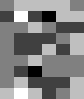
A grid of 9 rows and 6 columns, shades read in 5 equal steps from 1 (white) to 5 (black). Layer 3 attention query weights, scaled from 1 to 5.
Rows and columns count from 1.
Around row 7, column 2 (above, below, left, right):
3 2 3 5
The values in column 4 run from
2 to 5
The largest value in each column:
4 4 5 5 4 4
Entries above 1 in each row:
6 5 6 6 6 6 6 6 5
